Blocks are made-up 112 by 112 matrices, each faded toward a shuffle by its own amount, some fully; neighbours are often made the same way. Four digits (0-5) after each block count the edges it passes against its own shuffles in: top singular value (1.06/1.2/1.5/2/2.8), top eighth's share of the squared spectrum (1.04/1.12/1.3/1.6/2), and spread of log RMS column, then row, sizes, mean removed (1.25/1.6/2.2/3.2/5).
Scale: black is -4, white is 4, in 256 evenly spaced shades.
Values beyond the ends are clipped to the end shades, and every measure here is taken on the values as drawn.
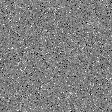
0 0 0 0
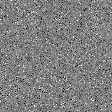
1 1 1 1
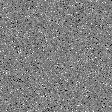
0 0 0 0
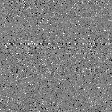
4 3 1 2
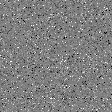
3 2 0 1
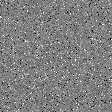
2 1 0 0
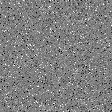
3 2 0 0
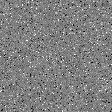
3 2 0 0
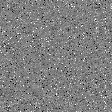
3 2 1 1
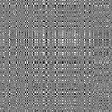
5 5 4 4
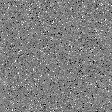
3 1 0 0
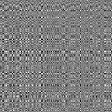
5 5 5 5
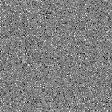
4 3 1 1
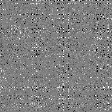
2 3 3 3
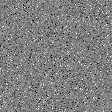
2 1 0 0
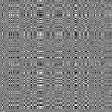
5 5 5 4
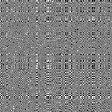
5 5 4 4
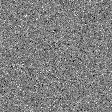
0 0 0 0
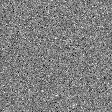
0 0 0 0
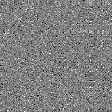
4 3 1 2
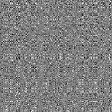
5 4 3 3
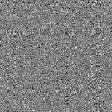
4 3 2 2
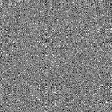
4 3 2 2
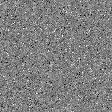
2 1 0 0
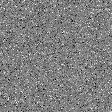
0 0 0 0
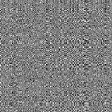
5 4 3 3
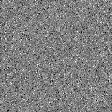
3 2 0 0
